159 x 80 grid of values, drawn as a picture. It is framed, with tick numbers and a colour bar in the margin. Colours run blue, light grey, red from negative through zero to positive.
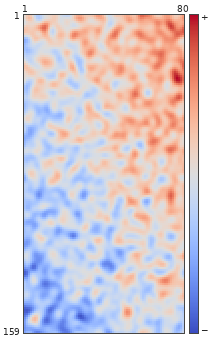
Mirror symmetry: none. Grain: blotchy. Slope: up to the top right. Stripes: none. Ninth with the lowest average: bottom left.
